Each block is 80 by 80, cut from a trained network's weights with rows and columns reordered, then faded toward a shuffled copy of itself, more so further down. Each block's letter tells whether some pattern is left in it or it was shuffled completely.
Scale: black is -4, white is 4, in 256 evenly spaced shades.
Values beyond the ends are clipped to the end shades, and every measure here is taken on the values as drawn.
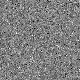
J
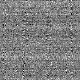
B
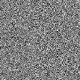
B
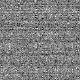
B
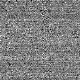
B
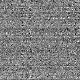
B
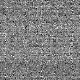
B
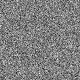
J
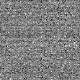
B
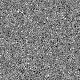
J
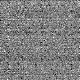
B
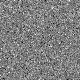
J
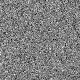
J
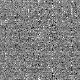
B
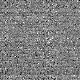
B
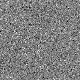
J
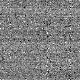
B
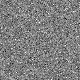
J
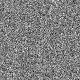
J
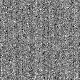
B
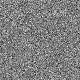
J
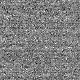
B
